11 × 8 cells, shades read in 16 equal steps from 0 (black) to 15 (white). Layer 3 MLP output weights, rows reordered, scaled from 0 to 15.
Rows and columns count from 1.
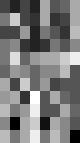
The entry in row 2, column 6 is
3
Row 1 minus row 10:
-4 2 -6 -10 9 -5 -2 5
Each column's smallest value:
4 0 3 2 1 3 3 0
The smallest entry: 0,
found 2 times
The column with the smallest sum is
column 5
